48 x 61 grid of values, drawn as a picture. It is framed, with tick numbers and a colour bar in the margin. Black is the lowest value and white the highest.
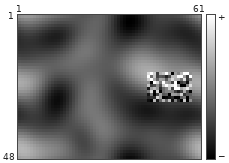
The ninth with the highest average is the middle right. An odd patch, rougher than its surroundings, sits in the middle right. No overall slope runs across the table. The middle right is the roughest part.
